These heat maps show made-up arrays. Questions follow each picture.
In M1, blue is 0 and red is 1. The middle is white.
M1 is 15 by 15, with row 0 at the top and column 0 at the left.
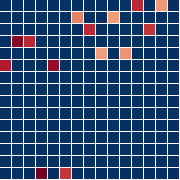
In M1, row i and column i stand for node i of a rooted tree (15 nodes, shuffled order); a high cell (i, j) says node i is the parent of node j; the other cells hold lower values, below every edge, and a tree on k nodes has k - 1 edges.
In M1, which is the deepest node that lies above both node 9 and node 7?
3
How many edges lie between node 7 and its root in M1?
3
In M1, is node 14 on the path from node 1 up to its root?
yes
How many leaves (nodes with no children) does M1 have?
8
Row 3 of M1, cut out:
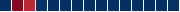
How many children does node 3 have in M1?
2
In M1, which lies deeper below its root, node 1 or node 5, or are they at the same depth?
node 1
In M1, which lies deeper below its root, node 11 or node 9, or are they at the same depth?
the same depth
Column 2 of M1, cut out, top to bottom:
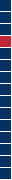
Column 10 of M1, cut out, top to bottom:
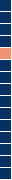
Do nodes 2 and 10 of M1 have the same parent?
no
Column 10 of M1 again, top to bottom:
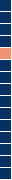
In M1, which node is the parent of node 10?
4
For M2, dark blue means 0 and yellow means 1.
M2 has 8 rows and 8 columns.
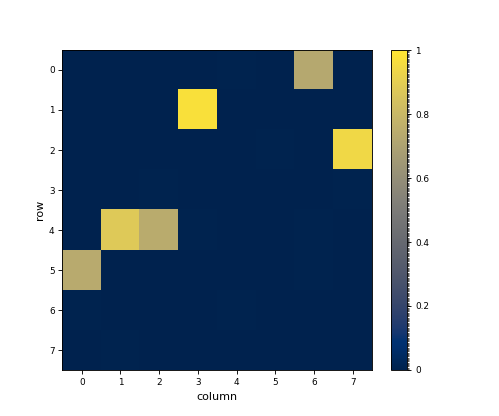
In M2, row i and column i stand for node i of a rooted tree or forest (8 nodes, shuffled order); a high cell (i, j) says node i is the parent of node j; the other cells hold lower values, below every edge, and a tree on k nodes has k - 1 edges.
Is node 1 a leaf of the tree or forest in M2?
no
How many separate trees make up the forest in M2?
2
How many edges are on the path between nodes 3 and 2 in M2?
3
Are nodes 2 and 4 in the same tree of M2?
yes
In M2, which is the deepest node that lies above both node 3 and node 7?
4
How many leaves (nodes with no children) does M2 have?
3
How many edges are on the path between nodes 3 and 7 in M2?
4
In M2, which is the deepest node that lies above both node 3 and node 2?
4
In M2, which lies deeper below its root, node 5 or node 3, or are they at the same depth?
node 3
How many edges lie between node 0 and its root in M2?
1
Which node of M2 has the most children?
4
